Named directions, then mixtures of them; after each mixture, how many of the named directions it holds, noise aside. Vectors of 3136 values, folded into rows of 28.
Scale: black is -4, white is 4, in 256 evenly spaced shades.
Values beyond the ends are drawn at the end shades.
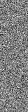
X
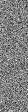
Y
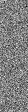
two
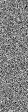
one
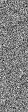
two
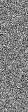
one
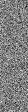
one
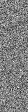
two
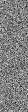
one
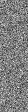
two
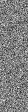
two
